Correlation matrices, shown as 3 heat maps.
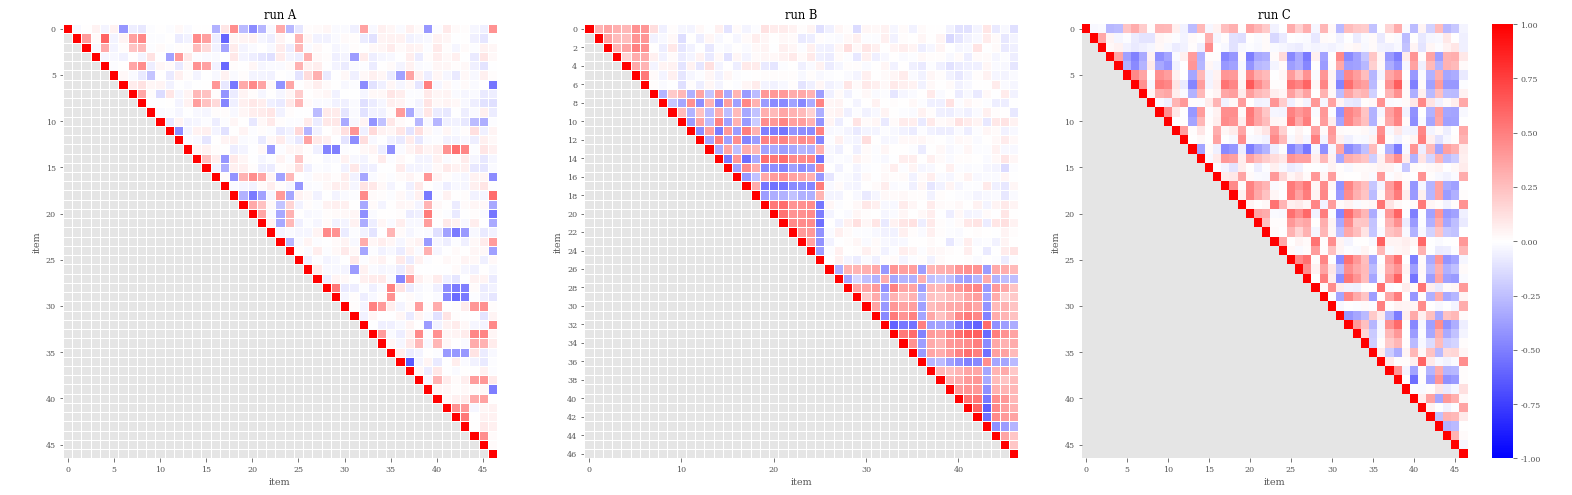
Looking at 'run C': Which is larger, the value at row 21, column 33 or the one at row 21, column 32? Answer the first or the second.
the second
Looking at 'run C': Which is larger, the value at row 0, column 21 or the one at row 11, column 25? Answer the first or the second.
the first
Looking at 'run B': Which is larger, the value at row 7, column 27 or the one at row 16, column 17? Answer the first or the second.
the first
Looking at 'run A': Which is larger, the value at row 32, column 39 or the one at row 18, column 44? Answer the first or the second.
the second
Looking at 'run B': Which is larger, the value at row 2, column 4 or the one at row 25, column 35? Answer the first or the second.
the first
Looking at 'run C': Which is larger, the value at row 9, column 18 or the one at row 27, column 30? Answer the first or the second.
the first
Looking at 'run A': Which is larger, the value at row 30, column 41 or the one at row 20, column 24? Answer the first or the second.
the second
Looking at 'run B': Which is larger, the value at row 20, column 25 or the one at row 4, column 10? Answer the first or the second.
the second
